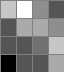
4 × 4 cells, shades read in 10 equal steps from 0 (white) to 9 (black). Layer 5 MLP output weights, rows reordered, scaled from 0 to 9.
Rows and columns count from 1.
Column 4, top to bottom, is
6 4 2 3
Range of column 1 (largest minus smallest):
7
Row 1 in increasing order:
0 2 4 6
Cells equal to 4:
2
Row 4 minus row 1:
7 6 2 -3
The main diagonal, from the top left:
2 3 5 3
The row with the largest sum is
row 4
